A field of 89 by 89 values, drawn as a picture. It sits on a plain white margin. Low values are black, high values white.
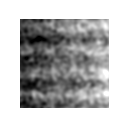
Slope: up to the right. Lone odd cells: none. Stripes: horizontal, repeating 4 times.
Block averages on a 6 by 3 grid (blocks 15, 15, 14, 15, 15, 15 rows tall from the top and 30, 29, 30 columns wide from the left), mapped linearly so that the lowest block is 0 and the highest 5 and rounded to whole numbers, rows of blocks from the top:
135 / 023 / 124 / 135 / 024 / 135
